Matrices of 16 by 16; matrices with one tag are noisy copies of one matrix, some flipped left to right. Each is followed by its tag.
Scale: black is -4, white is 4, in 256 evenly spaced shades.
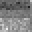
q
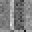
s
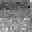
q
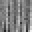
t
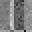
s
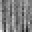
t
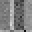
s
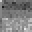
q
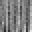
t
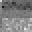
q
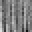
t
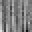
t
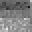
q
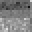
q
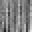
t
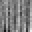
t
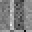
s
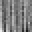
t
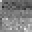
q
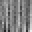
t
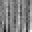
t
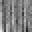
t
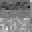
q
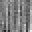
t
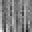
t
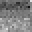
q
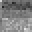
q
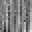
t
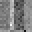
s
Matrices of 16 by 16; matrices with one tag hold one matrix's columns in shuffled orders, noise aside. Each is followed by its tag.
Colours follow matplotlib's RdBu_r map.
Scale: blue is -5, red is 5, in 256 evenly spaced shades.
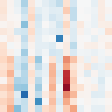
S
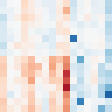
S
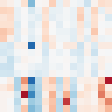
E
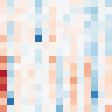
S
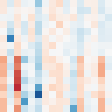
S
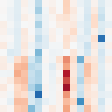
S
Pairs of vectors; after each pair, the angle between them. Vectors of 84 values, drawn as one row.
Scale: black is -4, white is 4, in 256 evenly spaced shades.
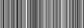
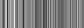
orthogonal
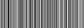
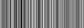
orthogonal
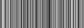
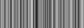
partly aligned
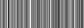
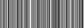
nearly parallel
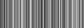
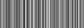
orthogonal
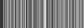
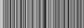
nearly opposite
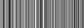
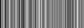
partly opposed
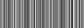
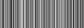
partly opposed
